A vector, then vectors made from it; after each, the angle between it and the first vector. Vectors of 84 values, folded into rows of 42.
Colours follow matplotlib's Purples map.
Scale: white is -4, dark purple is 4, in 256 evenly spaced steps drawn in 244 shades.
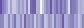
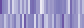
nearly parallel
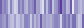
partly aligned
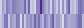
nearly opposite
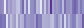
partly aligned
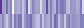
partly aligned
